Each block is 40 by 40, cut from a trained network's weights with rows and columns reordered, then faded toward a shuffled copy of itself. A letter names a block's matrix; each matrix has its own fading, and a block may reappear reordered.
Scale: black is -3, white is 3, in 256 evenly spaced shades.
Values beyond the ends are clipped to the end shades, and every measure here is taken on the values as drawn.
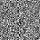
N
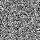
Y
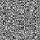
N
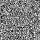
Y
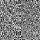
N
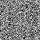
Y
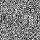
N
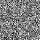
Y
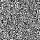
Y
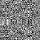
N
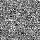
Y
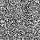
Y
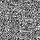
Y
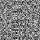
N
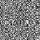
N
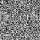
N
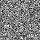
Y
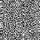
N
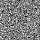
Y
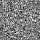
Y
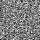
Y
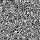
Y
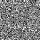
Y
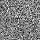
Y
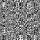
N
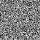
Y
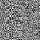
N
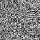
N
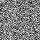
Y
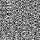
N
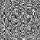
N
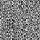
N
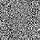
N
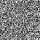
N
